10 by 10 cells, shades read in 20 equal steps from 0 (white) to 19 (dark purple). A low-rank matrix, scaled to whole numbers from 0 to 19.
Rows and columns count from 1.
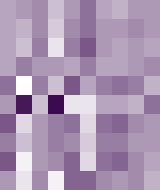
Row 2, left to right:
7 6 9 4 9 11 8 8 9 8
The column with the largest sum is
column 5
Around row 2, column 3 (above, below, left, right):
9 10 6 4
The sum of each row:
77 79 77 81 83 85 88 82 85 76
